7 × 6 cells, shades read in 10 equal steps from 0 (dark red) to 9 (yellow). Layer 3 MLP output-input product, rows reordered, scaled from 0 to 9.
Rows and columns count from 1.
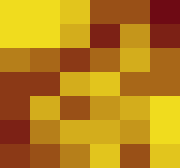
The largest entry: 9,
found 6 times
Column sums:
30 39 39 37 36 35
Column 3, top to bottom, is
8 7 2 7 3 7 5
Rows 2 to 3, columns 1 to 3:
9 9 7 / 5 4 2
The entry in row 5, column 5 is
7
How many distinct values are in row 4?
4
